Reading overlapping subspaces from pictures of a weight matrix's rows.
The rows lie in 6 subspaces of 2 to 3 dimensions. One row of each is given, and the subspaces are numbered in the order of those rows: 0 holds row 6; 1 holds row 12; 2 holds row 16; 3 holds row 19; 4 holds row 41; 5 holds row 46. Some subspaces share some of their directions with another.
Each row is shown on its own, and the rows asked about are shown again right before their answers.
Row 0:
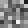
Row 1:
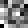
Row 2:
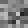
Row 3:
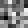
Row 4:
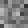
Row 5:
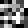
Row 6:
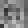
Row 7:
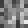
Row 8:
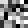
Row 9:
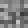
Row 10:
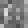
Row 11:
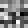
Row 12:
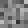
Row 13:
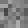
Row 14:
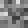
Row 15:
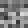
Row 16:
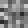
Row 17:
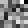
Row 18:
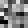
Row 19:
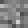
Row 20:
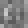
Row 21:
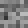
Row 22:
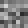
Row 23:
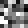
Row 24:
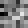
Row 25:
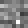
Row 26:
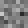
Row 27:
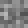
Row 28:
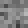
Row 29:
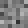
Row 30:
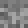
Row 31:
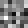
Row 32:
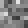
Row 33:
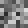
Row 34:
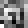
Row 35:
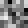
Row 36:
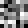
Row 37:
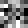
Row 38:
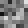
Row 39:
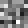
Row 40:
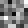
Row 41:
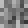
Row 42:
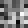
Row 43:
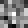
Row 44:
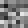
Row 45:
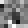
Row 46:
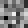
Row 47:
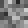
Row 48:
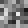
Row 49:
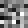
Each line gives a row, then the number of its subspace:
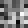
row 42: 4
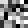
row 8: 1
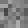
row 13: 0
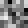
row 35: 5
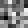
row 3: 5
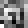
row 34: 0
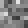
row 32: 5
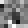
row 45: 3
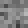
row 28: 0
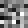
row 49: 0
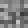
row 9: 4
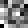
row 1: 2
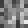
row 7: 4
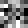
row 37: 0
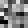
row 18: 2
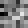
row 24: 5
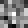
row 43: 3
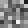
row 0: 1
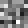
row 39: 1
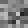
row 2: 2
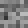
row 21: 1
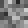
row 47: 5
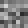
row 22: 4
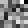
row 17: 1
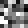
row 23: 2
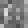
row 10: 0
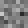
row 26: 2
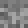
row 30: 3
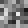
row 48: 2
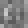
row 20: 0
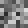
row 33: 2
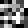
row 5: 3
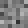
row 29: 1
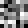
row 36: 5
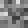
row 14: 5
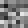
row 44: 4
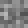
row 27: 0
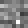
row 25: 3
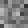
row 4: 2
